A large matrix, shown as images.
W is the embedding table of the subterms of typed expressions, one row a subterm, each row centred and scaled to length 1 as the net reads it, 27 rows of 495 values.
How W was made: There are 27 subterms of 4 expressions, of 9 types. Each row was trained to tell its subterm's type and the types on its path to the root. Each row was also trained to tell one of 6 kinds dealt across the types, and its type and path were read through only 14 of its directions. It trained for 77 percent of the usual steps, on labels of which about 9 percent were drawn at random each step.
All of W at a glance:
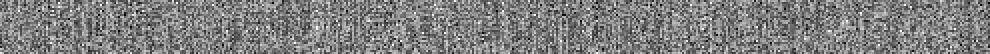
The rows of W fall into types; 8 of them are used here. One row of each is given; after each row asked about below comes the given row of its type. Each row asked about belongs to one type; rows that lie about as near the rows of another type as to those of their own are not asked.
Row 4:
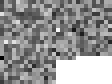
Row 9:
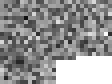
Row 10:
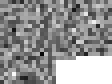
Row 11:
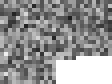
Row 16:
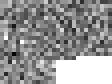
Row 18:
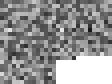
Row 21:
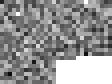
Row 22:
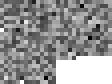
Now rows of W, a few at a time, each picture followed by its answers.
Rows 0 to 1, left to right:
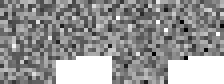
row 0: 10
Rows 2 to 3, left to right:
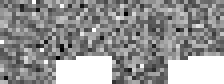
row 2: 9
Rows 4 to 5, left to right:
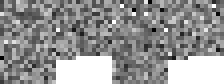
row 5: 9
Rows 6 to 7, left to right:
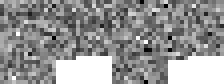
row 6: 11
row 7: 18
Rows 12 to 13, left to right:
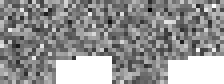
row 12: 9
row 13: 10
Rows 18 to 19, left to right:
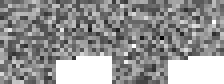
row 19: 10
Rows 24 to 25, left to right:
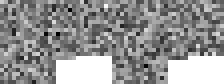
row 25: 21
